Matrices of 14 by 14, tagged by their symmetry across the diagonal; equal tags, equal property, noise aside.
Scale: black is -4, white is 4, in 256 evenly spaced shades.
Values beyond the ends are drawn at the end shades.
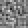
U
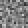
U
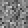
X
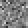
U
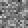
X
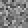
U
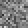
X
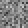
X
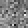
U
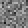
X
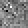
U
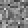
U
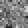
U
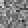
X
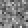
U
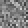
X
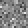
X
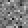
X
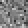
U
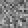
U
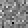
X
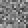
X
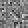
U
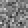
X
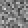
U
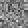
X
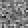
X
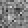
U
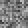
U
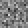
X
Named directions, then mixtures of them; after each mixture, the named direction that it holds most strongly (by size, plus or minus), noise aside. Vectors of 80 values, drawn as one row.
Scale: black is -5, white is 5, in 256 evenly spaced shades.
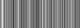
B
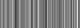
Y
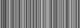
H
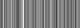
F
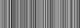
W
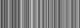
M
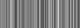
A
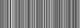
W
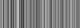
F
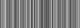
H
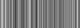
Y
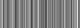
Y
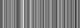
F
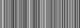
B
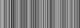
W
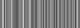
F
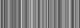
M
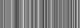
F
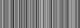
H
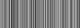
W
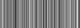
Y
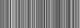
W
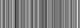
Y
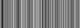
B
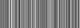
W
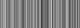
H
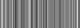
Y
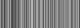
M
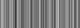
A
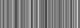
Y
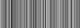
W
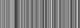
Y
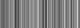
Y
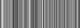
B
